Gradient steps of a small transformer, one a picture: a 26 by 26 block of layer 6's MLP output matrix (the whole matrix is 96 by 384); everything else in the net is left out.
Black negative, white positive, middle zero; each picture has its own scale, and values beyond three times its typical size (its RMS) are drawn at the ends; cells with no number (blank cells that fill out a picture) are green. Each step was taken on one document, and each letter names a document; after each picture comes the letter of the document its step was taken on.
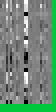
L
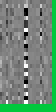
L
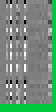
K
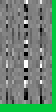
L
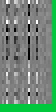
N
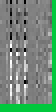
K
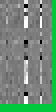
L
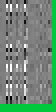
K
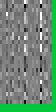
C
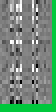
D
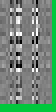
D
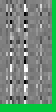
K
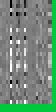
K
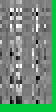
D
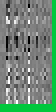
N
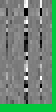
L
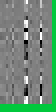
L
